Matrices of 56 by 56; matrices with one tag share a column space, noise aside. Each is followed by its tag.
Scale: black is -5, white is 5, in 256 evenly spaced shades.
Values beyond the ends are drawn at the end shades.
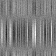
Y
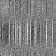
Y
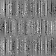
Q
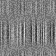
Y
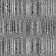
Q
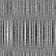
Y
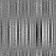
Y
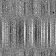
Y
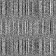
Q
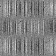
Q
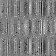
Q
